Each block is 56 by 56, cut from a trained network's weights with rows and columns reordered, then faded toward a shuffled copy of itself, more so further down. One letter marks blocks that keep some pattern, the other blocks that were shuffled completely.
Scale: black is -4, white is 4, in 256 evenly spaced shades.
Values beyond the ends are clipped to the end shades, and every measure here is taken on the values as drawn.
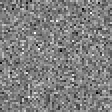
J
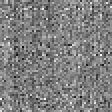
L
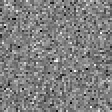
J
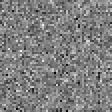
L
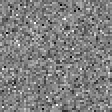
J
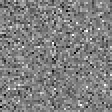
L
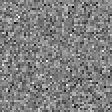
J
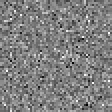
L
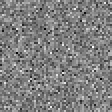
J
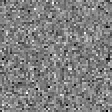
L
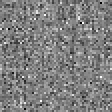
L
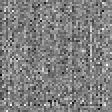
L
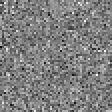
L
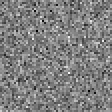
J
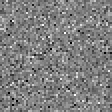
J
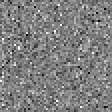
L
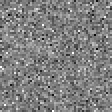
J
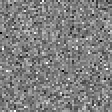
J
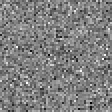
J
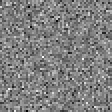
J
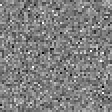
J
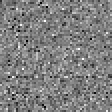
L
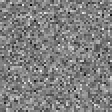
L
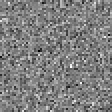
J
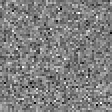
L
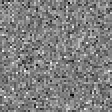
J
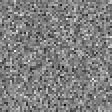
J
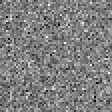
J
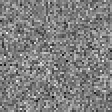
L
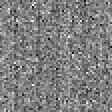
L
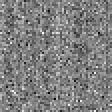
L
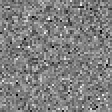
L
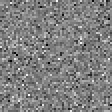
J
